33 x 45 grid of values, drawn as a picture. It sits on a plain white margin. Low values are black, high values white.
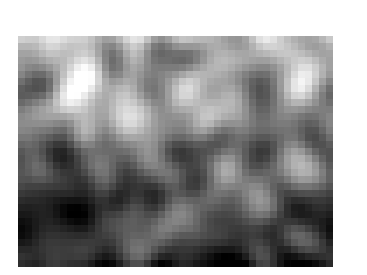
Lone odd cells: none. Slope: up to the top. Stripes: none. Grain: blotchy. Ninth with the highest average: top left. Calmest part: bottom left.
